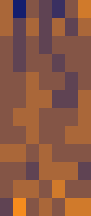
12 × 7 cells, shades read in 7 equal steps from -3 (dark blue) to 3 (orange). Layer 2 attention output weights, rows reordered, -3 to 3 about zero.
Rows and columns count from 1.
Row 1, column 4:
-1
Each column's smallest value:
-1 -3 -1 -1 -2 -1 -1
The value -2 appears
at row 1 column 5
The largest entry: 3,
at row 12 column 2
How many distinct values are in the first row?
6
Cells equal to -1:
14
